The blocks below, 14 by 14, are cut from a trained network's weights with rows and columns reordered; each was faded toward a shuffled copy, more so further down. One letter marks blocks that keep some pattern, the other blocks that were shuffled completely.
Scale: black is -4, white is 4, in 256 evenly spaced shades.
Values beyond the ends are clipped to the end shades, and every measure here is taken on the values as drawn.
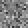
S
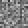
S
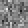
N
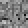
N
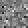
S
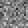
N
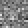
N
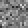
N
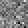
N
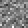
S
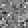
S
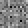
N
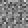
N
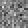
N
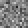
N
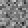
N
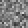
N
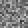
S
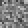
N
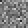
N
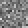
S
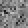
S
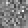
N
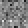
N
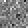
S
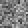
S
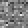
N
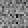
N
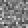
S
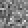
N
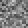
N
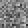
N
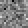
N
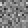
N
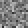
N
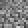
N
